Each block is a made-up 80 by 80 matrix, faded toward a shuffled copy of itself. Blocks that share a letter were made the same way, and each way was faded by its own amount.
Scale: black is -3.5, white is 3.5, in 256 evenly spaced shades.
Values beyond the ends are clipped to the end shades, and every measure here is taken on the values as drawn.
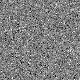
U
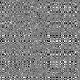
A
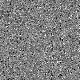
U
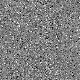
U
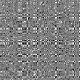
A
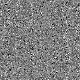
U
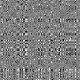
A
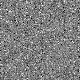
U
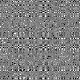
A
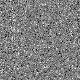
U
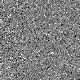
U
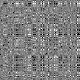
A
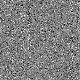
U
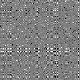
A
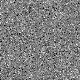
U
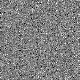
U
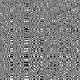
A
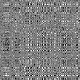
A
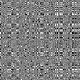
A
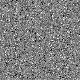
U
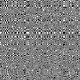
A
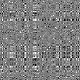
A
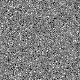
U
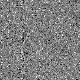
U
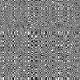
A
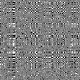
A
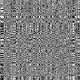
A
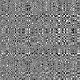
A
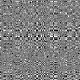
A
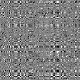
A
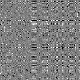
A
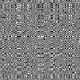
A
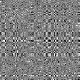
A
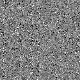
U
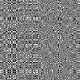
A
